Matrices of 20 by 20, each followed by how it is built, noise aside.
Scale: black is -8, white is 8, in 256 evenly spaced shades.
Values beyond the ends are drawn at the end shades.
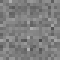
low rank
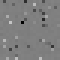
sparse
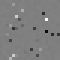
sparse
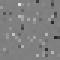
sparse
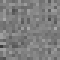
low rank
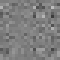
low rank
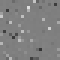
sparse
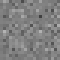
low rank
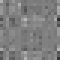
low rank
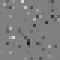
sparse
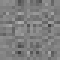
low rank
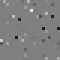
sparse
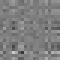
low rank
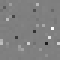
sparse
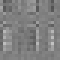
low rank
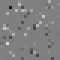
sparse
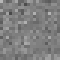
low rank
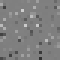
sparse
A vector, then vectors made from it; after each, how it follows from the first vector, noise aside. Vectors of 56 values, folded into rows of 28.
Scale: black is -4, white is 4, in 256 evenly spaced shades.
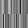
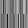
wrapped around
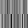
wrapped around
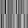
wrapped around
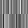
sign-scrambled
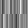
sign-scrambled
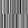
sign-scrambled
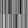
sign-scrambled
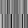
wrapped around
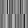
wrapped around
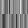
sign-scrambled
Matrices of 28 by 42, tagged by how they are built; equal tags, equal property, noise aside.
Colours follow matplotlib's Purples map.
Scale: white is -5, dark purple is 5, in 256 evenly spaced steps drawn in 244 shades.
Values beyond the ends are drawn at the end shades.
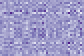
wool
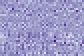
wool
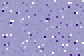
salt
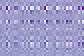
wool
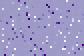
salt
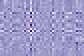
wool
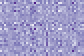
wool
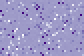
salt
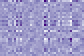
wool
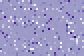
salt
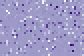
salt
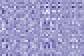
wool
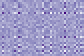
wool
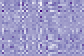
wool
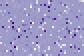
salt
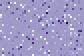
salt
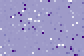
salt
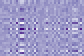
wool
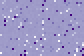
salt
